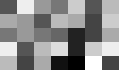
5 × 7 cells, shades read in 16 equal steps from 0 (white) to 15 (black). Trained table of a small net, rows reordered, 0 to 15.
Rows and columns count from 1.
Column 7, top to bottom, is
4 3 5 1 11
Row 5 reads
4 11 5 14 15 0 11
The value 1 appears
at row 1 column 2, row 4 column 1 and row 4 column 7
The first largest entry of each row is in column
1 6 5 5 5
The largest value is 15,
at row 5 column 5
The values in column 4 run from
2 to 14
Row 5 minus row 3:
-4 5 -3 5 2 -11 6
